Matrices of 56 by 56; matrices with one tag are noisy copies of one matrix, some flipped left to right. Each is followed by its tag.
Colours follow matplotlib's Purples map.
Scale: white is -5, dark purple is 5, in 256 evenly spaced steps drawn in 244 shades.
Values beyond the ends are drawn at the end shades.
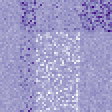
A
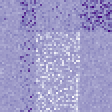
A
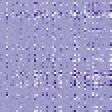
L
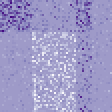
A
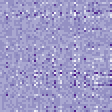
L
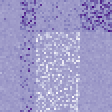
A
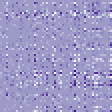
L
